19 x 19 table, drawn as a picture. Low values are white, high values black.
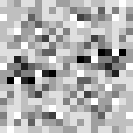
Average level on the scale: 30%. Seam: none. Slope: none. Symmetry: a half turn.
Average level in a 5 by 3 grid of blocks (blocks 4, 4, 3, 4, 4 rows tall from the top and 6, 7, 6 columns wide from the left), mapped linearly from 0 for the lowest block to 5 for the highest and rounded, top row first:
1 0 0
0 2 3
5 4 5
3 2 0
0 0 1
